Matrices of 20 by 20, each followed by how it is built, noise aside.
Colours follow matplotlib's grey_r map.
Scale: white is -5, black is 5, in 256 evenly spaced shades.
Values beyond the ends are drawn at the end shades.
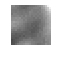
smooth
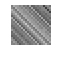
Toeplitz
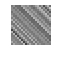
Toeplitz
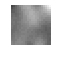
smooth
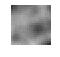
smooth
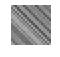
Toeplitz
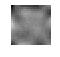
smooth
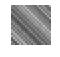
Toeplitz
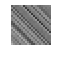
Toeplitz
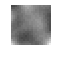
smooth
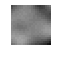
smooth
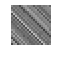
Toeplitz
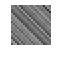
Toeplitz
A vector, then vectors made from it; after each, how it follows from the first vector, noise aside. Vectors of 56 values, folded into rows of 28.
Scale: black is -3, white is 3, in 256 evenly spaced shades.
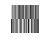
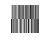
copied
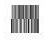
copied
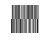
wrapped around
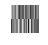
copied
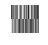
wrapped around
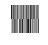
sign-scrambled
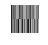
sign-scrambled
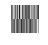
wrapped around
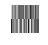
copied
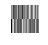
wrapped around
